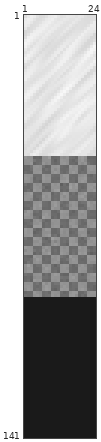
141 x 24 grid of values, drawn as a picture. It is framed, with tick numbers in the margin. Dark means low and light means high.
The table splits into 3 rows of 1 panel. Panel 1,1: very high, slanting up to the right, faint in contrast. Panel 2,1: middling, checkered. Panel 3,1: very low, flat.
